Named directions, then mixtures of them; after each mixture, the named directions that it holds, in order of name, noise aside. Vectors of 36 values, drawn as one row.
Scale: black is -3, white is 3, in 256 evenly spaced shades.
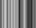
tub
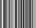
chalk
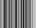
chalk, tub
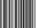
chalk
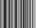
chalk, tub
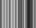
chalk, tub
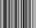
chalk, tub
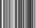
chalk, tub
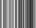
chalk, tub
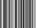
chalk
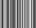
chalk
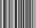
chalk
